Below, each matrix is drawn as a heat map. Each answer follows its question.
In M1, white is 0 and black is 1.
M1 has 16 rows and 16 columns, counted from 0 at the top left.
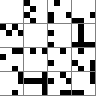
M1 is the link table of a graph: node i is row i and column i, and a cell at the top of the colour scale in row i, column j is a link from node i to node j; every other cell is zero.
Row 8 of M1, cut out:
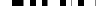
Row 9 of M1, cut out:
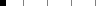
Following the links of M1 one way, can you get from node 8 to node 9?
yes
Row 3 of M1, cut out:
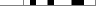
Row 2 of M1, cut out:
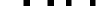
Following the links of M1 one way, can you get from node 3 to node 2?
yes
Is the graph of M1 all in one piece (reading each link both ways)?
yes
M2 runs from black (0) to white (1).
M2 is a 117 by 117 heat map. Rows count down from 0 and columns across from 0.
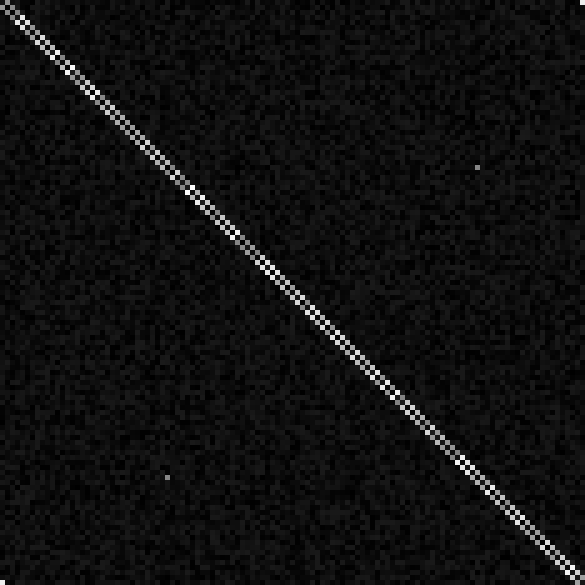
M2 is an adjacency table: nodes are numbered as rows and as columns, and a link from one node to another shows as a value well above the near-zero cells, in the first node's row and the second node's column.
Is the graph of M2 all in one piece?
yes
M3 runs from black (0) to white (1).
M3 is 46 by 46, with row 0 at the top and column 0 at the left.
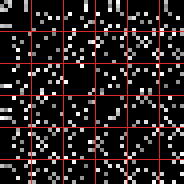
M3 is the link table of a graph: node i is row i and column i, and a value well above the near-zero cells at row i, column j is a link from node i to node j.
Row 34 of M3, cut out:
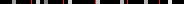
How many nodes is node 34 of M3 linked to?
8
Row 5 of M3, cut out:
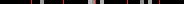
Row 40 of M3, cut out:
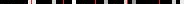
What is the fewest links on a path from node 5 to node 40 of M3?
3
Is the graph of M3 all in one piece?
no
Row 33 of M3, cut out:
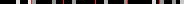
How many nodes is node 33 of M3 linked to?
11
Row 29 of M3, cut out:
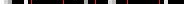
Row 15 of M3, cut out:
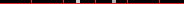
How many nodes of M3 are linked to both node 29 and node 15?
1
